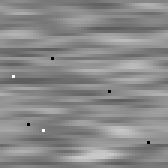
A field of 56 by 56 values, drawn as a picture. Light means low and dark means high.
Histogram: heavy tails on both sides. Lone odd cells: 6, 4 higher and 2 lower than their neighbours. Grain: streaks across. Mirror symmetry: none.
